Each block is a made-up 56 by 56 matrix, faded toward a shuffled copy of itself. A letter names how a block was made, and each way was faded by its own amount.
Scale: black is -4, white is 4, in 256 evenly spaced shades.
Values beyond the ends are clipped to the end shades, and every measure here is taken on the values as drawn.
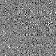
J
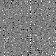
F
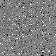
F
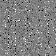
F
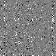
F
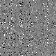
F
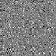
J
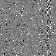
F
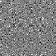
J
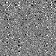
J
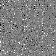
F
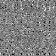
J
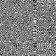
J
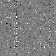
F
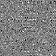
J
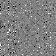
F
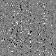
F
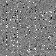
F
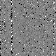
F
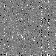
F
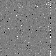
F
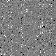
F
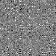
J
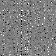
F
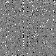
F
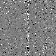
F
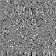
J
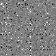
F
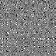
J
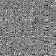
J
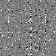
F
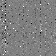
F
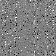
F
